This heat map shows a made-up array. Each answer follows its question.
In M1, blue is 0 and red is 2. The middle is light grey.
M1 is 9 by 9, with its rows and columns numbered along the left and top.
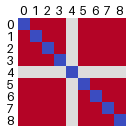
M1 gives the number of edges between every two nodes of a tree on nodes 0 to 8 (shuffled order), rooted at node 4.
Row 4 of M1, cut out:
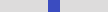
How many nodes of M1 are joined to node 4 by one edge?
8
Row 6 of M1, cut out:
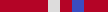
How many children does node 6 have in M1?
0
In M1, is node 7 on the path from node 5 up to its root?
no
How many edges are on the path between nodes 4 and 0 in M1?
1
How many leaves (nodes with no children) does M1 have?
8
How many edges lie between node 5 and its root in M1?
1
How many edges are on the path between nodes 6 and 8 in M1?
2
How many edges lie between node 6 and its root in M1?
1
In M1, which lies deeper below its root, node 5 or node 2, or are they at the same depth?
the same depth
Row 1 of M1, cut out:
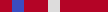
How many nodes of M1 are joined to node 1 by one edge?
1
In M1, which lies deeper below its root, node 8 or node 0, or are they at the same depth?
the same depth
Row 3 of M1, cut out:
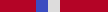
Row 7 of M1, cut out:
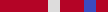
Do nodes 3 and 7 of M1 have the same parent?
yes
